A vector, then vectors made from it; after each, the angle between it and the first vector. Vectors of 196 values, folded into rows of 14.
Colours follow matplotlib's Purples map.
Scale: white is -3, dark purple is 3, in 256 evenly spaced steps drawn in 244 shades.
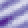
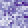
partly opposed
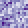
partly aligned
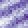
nearly opposite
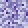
orthogonal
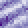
nearly parallel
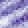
nearly opposite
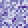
orthogonal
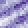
nearly opposite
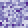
orthogonal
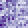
partly aligned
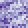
partly aligned
